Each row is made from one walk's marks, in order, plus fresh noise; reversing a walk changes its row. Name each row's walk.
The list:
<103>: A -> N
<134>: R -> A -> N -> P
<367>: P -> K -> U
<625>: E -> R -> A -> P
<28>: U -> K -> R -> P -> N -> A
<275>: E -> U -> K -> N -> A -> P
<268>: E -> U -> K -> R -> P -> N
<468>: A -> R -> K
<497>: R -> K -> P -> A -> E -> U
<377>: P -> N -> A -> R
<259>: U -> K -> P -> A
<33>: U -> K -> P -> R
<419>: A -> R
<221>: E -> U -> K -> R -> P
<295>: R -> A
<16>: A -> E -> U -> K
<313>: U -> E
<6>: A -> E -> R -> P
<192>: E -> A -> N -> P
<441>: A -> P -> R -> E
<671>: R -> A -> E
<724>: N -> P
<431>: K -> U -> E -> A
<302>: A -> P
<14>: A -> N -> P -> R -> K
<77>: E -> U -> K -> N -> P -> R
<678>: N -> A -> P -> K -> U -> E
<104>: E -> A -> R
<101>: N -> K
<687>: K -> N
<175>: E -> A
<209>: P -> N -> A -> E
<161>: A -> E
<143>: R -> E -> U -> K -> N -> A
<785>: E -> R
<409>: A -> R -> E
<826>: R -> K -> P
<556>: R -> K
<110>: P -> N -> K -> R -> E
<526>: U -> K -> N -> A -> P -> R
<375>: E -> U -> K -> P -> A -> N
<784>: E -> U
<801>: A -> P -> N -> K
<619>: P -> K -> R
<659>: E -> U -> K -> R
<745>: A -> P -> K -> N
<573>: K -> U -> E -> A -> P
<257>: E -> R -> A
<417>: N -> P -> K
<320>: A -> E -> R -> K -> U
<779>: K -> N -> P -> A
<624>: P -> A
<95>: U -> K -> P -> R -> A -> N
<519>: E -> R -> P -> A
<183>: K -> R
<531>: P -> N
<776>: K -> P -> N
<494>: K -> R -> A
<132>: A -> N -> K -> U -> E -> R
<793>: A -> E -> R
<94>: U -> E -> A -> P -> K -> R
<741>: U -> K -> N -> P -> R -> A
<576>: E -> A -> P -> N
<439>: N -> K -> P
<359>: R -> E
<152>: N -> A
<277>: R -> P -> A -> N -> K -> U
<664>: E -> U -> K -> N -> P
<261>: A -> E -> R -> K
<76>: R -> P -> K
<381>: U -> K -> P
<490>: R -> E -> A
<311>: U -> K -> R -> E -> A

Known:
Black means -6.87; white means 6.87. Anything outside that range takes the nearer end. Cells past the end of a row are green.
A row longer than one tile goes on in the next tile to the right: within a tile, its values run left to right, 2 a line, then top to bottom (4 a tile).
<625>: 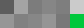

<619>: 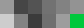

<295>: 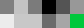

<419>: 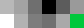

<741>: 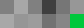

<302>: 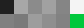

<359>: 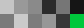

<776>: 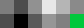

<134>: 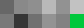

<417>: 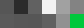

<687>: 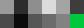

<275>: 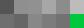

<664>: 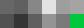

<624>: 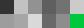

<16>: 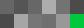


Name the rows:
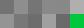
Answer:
<6>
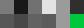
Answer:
<101>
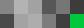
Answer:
<209>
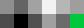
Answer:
<531>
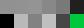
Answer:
<313>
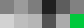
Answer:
<494>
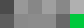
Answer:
<573>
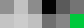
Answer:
<257>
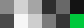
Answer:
<161>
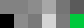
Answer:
<784>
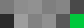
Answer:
<678>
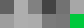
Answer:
<519>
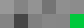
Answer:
<95>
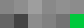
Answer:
<375>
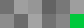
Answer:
<28>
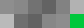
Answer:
<526>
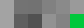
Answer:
<77>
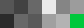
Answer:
<367>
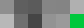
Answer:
<33>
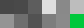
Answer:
<826>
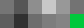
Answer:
<745>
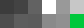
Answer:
<381>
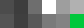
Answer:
<439>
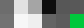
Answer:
<175>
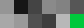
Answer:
<556>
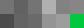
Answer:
<277>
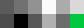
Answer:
<724>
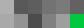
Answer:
<659>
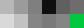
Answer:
<104>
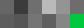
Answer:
<801>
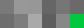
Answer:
<143>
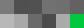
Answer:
<468>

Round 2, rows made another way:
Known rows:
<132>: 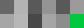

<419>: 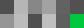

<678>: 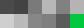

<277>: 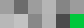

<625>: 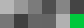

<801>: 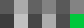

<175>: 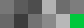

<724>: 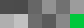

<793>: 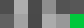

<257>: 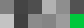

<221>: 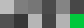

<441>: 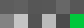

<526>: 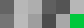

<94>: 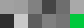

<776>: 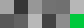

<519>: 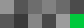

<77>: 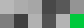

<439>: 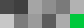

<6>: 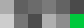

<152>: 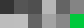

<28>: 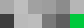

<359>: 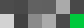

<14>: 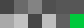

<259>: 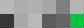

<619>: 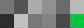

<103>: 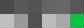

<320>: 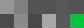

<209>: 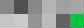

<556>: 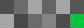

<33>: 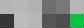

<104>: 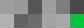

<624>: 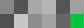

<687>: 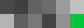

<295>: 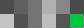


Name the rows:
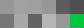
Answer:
<302>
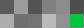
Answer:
<161>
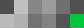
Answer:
<134>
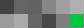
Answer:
<101>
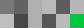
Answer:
<779>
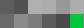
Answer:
<183>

